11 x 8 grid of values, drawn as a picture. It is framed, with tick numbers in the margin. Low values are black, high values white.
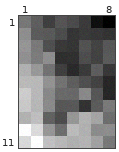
Stripes: none. Calmest part: top middle. Mirror symmetry: none. Slope: up to the bottom left. Ninth with the highest average: bottom left.
